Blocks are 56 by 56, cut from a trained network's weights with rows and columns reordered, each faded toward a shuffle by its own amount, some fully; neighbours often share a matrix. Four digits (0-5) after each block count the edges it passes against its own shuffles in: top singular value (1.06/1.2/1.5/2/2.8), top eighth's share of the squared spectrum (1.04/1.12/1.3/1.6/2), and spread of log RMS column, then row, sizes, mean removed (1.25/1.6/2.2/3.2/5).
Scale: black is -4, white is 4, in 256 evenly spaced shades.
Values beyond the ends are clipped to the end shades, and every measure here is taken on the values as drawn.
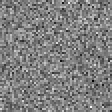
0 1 0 0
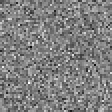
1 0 0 0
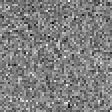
1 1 0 0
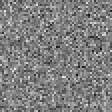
1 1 0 0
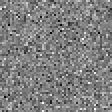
0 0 0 0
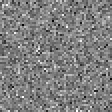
0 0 0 0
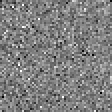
0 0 0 0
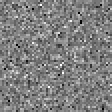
0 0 0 0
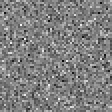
0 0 0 0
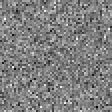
1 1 0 0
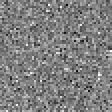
0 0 0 0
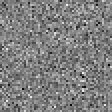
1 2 1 0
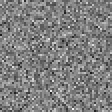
2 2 0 0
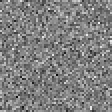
1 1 0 0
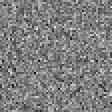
2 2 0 1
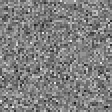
2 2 0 1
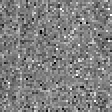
1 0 0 0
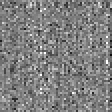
3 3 1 2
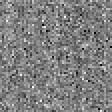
1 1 0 0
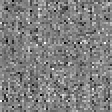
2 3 1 2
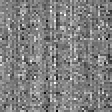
3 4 2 3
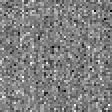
2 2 0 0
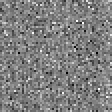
2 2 0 1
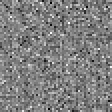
1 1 0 0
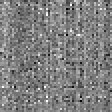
3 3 1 3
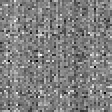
3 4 1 3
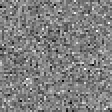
1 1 0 0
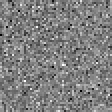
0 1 0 0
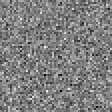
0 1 0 0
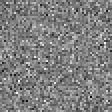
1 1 0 0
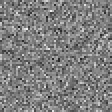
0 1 0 0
